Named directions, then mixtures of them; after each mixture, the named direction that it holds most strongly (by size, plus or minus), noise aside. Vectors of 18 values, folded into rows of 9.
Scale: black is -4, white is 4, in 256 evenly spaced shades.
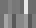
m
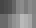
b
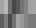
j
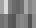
j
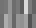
m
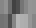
j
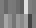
m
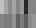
m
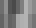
j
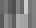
m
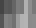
b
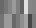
m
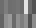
m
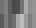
j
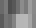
b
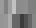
b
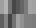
j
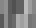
j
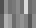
m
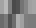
j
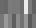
m
